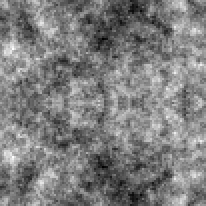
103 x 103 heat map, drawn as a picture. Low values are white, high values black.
It is mirror symmetric from top to bottom. No overall slope runs across the table. There are no regular stripes. No single row or column stands out from its neighbours. The field is mottled with small blotches.
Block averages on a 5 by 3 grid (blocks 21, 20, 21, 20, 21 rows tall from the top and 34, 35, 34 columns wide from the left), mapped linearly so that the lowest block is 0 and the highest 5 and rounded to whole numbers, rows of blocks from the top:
2 5 2 | 1 3 0 | 2 0 0 | 1 3 0 | 2 5 2
